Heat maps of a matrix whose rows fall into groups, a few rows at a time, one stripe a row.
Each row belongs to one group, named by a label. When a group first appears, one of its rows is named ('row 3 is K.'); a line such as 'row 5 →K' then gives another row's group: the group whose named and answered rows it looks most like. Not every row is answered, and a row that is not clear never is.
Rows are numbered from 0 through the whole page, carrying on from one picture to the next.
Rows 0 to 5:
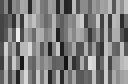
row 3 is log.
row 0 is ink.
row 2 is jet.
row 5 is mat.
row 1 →jet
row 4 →mat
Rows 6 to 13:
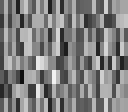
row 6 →mat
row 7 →ink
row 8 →log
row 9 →log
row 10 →jet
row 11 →log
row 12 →ink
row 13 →mat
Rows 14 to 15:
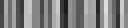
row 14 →log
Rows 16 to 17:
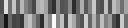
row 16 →mat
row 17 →log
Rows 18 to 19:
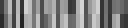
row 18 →jet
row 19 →jet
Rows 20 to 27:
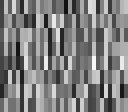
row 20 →mat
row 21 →ink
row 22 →log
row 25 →jet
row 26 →jet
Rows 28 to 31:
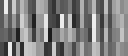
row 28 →mat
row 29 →mat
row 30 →mat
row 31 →jet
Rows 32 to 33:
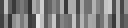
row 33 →ink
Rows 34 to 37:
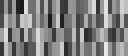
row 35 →log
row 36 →ink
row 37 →ink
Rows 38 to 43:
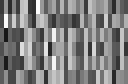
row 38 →ink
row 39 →mat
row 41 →log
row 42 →log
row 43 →ink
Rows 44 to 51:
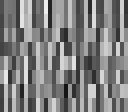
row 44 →log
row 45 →log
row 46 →log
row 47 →ink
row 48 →ink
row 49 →ink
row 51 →ink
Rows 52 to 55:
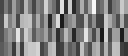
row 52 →mat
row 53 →log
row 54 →jet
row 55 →jet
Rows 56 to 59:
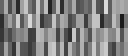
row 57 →jet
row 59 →ink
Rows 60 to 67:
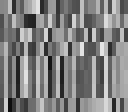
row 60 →jet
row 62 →log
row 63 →ink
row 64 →mat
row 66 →mat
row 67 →ink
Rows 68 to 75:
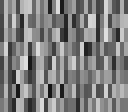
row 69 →mat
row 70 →log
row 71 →ink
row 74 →mat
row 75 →ink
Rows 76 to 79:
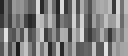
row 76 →ink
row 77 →ink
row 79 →mat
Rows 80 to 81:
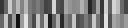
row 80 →jet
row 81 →mat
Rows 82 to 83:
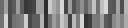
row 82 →ink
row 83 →ink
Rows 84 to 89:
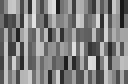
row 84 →jet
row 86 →mat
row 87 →ink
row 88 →mat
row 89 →log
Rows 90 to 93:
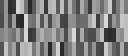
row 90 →ink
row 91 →mat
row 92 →ink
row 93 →log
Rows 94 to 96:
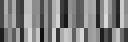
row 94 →log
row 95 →log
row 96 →jet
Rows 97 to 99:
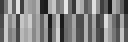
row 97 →jet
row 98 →log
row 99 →log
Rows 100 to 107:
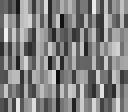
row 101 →log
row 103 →ink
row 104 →mat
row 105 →jet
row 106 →ink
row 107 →jet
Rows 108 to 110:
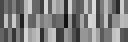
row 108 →log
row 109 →mat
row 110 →jet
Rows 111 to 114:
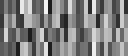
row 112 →log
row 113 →ink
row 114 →mat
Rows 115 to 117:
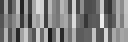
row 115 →ink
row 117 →mat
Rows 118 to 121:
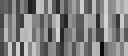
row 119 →log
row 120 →log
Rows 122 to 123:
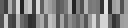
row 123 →ink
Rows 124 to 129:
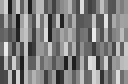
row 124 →ink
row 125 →mat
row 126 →mat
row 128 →mat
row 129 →jet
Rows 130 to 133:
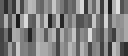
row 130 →jet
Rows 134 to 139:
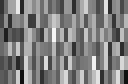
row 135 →ink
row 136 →log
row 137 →jet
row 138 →mat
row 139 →jet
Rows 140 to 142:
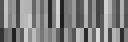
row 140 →log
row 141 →log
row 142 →jet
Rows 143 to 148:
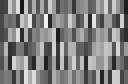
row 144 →log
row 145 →jet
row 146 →ink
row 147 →ink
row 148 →jet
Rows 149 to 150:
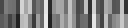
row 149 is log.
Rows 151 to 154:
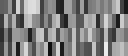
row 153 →ink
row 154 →mat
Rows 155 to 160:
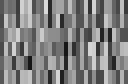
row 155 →log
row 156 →log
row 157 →jet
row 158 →mat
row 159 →ink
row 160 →log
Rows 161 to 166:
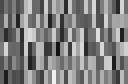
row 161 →log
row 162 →mat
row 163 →jet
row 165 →ink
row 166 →log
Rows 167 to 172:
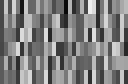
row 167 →mat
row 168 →log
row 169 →log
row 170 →jet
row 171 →mat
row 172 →log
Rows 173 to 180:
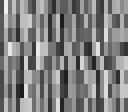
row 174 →log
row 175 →mat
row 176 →jet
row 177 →ink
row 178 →log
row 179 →mat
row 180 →log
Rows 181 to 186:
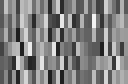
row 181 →log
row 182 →mat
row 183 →mat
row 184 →jet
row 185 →ink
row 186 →mat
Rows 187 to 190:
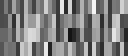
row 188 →jet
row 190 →log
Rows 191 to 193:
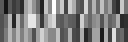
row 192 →jet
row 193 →jet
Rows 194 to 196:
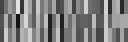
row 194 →jet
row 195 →mat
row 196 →log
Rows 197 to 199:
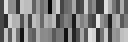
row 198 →jet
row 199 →mat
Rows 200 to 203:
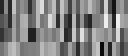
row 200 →ink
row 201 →ink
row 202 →ink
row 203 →jet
